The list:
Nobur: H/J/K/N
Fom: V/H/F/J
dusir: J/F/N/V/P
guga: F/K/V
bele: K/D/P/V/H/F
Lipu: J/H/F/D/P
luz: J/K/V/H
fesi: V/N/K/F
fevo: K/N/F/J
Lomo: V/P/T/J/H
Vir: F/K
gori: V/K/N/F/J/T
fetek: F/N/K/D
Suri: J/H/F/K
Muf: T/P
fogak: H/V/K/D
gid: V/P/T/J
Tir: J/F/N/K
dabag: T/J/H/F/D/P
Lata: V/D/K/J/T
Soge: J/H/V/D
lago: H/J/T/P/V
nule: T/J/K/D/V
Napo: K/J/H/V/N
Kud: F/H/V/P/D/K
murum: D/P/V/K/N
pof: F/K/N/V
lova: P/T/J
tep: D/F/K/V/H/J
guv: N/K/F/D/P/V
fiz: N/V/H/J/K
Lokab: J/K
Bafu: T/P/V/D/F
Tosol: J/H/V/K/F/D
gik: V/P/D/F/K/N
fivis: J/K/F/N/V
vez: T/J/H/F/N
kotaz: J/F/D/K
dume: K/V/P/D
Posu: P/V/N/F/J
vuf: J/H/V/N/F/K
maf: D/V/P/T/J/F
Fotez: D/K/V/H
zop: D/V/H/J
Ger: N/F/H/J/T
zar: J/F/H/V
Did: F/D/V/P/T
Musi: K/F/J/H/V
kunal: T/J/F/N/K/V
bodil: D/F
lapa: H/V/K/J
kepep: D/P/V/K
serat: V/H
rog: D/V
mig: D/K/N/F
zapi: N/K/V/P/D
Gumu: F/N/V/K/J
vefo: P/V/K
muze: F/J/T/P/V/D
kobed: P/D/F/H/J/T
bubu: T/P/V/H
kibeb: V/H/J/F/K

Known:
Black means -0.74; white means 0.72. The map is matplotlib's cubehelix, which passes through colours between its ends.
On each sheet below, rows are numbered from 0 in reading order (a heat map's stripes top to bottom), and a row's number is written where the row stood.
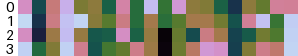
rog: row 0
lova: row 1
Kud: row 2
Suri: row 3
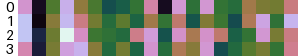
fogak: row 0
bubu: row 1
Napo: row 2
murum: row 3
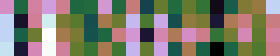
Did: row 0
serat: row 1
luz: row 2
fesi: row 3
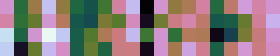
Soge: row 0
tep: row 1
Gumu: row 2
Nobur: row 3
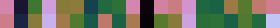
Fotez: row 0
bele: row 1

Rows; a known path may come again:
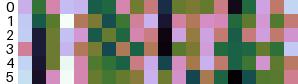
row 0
muze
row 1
luz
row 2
Nobur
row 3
bele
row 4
Napo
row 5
fesi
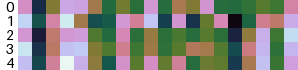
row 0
murum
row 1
Fom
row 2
Bafu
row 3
lova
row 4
gid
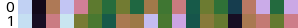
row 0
bubu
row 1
serat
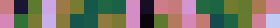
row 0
Fotez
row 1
tep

